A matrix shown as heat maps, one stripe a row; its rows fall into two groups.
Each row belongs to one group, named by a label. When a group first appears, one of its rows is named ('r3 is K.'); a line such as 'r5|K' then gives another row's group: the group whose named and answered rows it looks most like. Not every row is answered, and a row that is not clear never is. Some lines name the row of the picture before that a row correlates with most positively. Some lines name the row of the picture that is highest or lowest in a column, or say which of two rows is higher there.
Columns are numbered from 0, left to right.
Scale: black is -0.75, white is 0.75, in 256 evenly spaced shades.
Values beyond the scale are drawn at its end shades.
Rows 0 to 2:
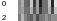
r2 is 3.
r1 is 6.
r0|6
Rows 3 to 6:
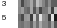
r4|6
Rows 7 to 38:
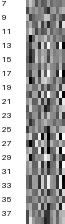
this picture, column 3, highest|27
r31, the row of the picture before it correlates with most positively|4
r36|6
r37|3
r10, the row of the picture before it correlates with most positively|4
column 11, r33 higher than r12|Yes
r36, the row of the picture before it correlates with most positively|4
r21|6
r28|6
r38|3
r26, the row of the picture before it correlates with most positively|4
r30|6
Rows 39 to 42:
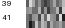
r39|3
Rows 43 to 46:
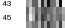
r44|3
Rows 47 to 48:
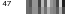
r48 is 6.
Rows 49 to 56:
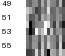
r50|3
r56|3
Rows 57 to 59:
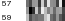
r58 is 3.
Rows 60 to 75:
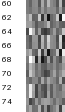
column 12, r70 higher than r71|Yes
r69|3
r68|3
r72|3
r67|6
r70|3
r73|3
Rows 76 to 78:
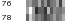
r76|6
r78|3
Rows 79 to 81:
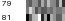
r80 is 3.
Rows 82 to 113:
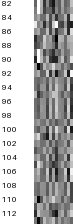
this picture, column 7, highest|85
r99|6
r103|3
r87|3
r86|6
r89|3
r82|3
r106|6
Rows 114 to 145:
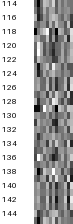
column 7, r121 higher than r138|No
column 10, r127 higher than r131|No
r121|3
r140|6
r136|3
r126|6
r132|6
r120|3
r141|6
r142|6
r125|6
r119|6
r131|3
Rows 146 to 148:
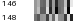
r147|6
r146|6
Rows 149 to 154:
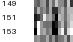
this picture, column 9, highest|153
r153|3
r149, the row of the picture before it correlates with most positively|148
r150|3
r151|3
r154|6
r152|3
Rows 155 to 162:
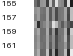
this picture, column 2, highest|155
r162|6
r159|6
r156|6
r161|6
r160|6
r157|6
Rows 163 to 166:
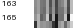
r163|6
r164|6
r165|6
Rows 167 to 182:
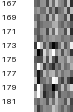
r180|3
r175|3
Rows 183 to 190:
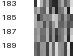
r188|6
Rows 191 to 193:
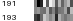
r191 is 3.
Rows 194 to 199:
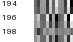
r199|6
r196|6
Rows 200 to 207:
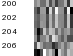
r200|6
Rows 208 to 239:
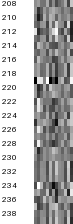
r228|3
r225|3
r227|6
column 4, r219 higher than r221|Yes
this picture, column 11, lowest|235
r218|6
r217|6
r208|6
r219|3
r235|6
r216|3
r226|3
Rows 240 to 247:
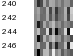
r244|6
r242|6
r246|6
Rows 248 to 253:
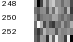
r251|3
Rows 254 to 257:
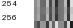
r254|6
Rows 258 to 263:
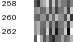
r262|6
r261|6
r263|3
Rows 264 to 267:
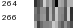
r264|3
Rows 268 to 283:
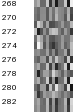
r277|6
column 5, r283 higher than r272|No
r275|6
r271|3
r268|6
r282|6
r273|3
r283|6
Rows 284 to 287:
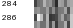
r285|6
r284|3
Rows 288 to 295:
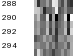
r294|6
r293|3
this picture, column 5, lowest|290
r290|6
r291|6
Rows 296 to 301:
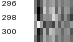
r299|3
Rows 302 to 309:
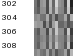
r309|6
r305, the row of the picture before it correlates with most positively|299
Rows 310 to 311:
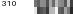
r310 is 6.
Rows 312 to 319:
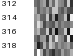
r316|6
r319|3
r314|6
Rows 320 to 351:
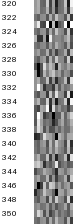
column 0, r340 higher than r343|No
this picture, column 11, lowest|323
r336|3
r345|6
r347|3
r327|6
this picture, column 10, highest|323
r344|3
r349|6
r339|3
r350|3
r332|3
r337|3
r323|6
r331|6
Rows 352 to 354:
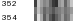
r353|3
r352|3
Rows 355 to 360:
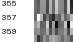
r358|6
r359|6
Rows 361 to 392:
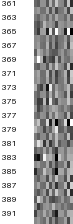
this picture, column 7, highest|365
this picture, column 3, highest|383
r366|6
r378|6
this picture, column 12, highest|378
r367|6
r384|6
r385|3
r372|6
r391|3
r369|3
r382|3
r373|3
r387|6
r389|3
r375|3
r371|6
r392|6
